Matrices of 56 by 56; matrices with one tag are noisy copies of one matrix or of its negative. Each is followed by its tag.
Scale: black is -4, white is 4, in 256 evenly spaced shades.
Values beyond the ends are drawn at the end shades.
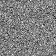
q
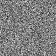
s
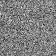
q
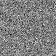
q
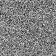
q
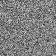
q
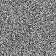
s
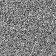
q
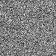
q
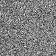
q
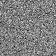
q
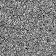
q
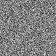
s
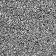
q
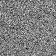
q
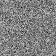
q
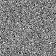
s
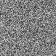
q
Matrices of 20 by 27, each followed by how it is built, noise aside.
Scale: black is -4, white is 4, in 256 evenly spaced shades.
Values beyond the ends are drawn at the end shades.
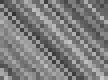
Toeplitz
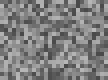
noise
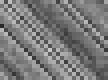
Toeplitz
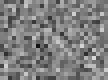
noise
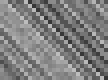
Toeplitz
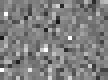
noise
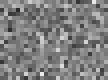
noise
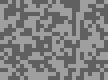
noise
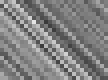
Toeplitz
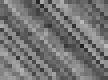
Toeplitz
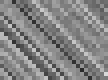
Toeplitz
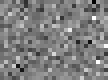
noise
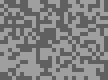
noise
